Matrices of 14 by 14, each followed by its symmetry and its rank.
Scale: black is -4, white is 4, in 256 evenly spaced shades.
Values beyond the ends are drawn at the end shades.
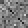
symmetric, full rank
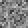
symmetric, full rank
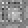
symmetric, rank three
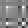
symmetric, rank one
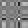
symmetric, rank one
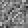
symmetric, full rank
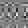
neither, rank two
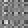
neither, rank two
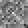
symmetric, full rank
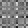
symmetric, rank one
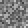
symmetric, full rank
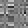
neither, rank two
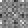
symmetric, rank three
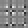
symmetric, rank one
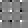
symmetric, rank one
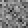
symmetric, full rank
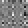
neither, rank two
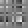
symmetric, rank one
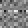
neither, rank two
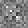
symmetric, rank three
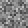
symmetric, full rank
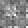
symmetric, rank three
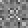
symmetric, rank three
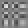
symmetric, rank one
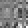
neither, rank two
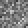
symmetric, full rank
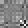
symmetric, rank three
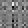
neither, rank two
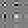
symmetric, rank one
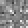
symmetric, rank three
